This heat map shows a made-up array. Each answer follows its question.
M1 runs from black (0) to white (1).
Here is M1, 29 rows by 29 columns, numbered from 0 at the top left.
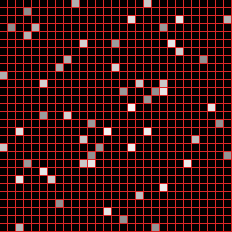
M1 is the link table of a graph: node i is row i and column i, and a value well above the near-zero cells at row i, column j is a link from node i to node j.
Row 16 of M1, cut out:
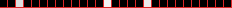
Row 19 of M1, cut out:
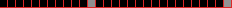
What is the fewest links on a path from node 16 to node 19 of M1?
3
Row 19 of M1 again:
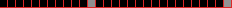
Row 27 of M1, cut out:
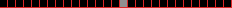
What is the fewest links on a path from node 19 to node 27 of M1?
3
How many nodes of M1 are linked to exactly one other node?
11
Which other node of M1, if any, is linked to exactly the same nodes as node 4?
node 1
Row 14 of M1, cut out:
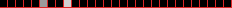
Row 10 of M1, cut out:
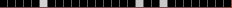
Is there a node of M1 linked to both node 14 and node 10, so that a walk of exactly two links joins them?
yes
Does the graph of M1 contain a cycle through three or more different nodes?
no
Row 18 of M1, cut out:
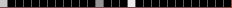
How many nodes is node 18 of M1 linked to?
3
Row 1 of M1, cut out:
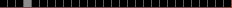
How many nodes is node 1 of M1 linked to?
1
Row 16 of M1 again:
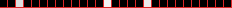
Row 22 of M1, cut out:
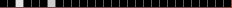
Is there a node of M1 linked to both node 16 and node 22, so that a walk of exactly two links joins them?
yes
